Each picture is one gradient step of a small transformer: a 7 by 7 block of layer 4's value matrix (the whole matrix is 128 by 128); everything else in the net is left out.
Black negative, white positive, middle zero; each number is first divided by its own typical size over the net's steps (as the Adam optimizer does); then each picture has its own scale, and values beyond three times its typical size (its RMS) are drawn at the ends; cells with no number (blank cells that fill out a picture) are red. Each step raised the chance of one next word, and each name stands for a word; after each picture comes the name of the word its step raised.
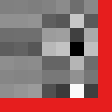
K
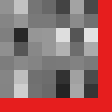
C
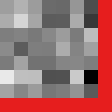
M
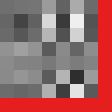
M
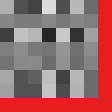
C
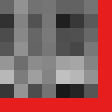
M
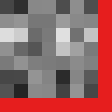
C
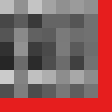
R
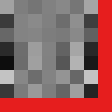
R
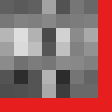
C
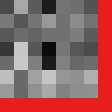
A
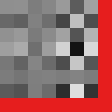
K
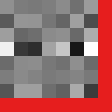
K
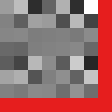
R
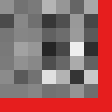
R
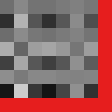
M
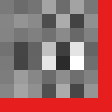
A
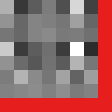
A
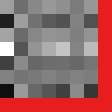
K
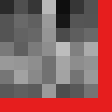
M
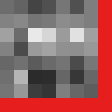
C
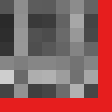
M
